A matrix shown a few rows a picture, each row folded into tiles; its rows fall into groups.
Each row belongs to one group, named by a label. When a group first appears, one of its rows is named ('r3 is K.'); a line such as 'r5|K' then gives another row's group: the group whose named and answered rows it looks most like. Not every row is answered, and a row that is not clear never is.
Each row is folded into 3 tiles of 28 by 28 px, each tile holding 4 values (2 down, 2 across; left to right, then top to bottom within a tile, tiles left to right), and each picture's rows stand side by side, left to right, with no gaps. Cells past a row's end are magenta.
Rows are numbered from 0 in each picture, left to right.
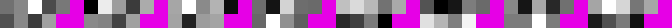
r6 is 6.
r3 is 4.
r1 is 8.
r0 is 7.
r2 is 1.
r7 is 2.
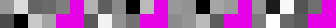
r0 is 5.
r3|4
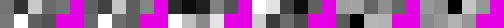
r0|4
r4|5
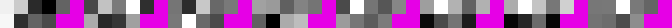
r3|5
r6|2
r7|7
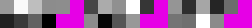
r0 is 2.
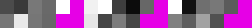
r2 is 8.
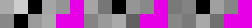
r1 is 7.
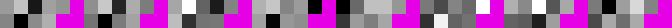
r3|1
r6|7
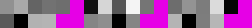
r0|5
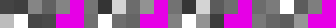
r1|4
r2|4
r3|7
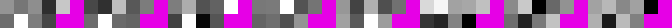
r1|4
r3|7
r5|2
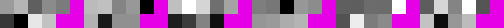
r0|5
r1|1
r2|2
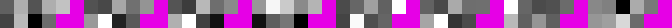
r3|2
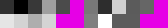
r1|4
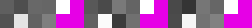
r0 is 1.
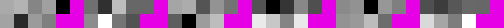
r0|1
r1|4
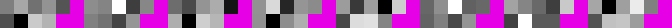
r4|6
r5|7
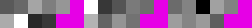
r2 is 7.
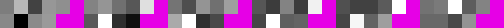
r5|7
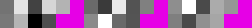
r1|4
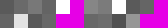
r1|7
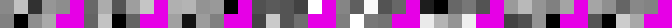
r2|1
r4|4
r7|5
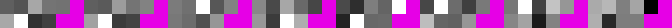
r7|1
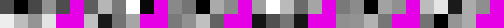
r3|2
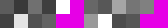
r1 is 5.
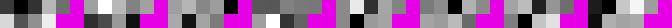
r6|5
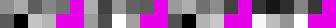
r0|5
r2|5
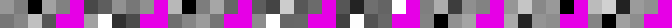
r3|4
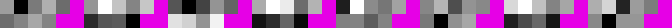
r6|2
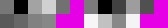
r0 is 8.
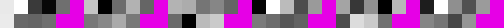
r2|5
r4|6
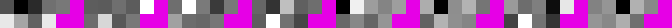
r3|4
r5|8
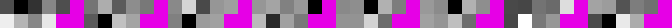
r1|5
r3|1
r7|5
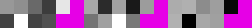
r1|6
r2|1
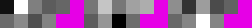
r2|6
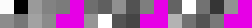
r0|8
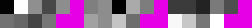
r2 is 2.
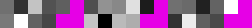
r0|4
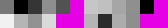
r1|1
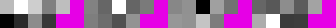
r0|2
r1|7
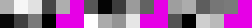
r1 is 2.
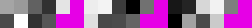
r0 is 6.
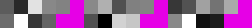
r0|4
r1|5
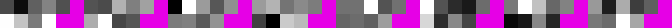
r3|5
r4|7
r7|6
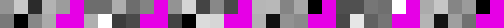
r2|5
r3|1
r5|1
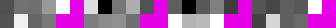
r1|8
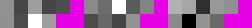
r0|6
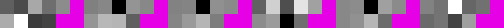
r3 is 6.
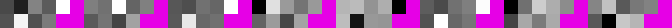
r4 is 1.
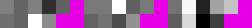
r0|6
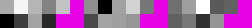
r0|2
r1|8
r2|7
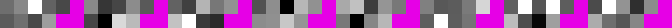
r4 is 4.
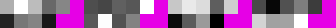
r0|2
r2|2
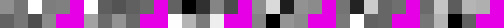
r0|7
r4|4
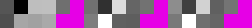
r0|8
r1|4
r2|4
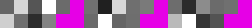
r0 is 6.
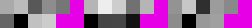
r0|5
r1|2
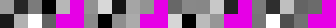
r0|6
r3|4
